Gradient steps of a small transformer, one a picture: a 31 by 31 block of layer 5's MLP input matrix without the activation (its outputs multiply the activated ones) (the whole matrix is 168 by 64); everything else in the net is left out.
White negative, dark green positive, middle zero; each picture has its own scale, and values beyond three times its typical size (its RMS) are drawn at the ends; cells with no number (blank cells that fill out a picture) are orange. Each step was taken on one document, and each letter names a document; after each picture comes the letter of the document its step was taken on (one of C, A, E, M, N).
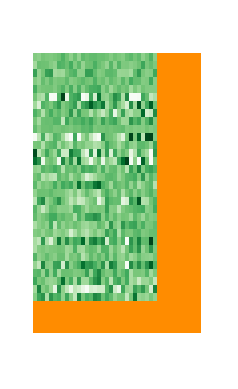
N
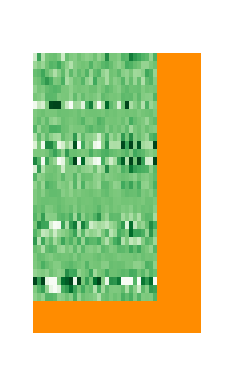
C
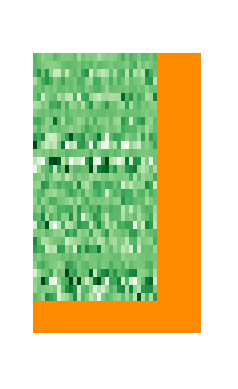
C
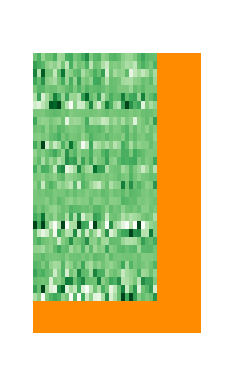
C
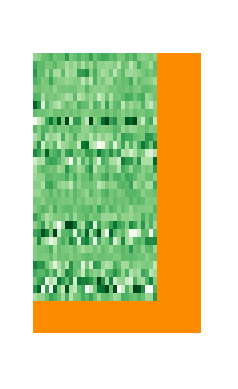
C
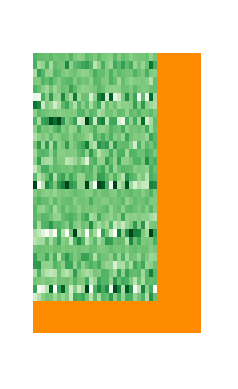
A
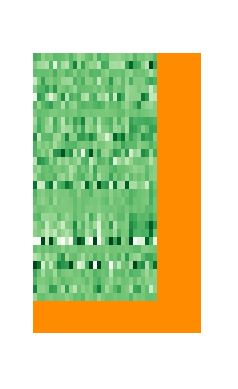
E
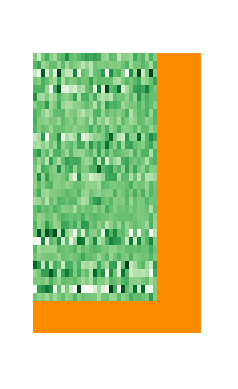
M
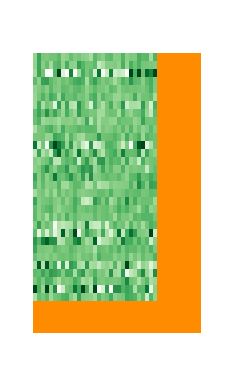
M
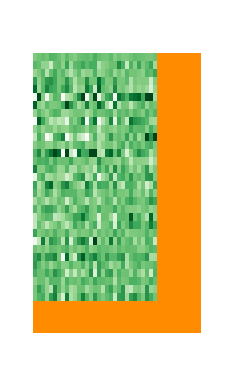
E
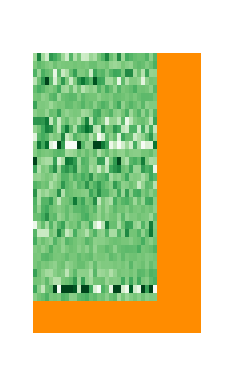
M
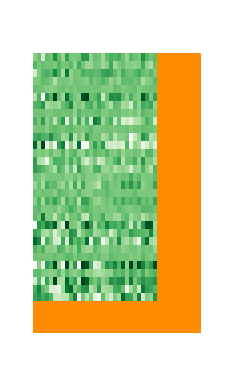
C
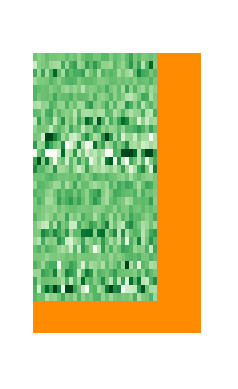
N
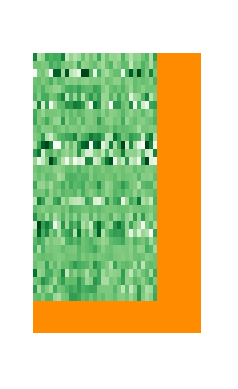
N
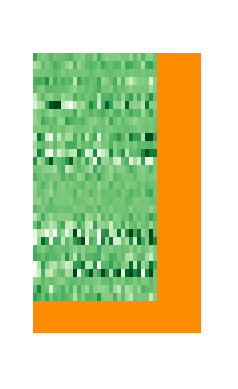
E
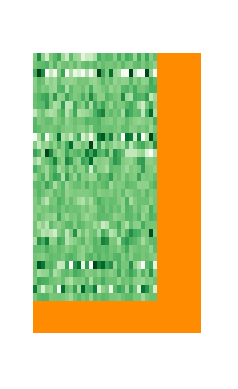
M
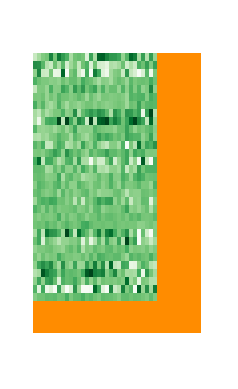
M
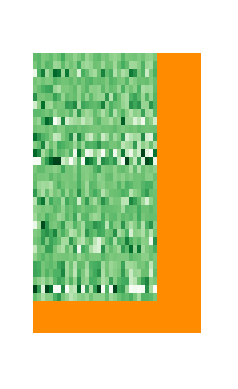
N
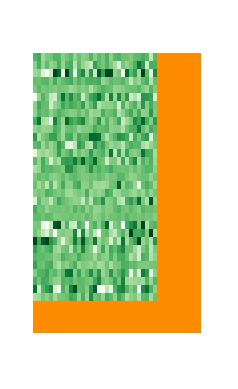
N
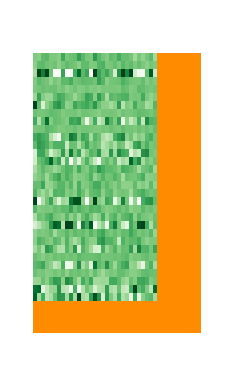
N
